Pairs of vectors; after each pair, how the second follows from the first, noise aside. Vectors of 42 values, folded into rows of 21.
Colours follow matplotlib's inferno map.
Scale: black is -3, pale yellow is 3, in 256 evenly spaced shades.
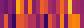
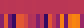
partly zeroed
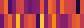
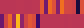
partly zeroed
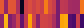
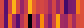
shuffled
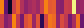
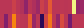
partly zeroed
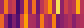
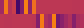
partly zeroed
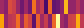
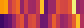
shuffled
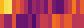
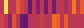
partly zeroed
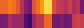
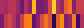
shuffled
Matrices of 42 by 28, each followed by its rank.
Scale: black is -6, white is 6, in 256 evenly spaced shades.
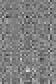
five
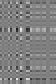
one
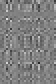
three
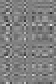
two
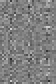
five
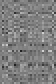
three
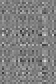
three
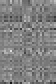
three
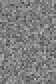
full rank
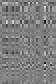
two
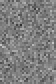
full rank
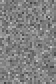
full rank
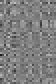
three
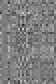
five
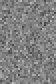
full rank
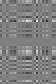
one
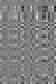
two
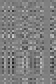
two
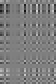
one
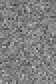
full rank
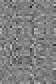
five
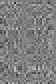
five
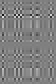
one
